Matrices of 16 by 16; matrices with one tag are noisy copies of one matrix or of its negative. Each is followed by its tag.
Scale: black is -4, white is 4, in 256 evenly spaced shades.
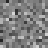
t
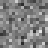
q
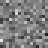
t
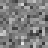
q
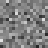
t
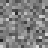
t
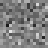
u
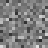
t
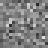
u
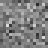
u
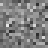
u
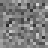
u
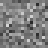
u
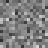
t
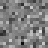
q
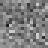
u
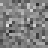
u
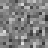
q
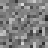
q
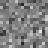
q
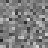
t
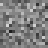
u
